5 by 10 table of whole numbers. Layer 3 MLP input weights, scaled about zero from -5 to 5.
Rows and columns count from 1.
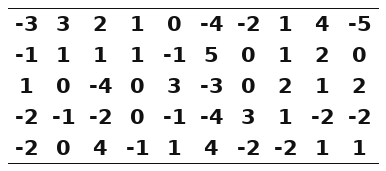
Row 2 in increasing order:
-1 -1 0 0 1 1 1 1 2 5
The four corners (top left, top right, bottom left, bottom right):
-3 -5 -2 1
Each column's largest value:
1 3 4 1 3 5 3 2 4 2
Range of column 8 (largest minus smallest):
4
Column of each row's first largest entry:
9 6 5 7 3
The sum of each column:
-7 3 1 1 2 -2 -1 3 6 -4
